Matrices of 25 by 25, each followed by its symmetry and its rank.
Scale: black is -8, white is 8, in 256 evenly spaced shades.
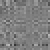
neither, rank three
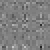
neither, rank three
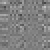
neither, rank three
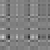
neither, rank one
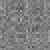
neither, rank five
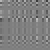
neither, rank one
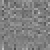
neither, rank five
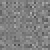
neither, rank five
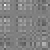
symmetric, rank two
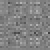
neither, rank three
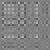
symmetric, rank two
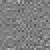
neither, rank five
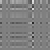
neither, rank one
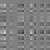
neither, rank one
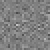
neither, rank five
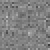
neither, rank five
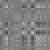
symmetric, rank two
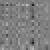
neither, rank three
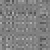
neither, rank three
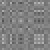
symmetric, rank two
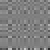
neither, rank one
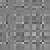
symmetric, rank two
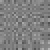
symmetric, rank two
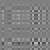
neither, rank one
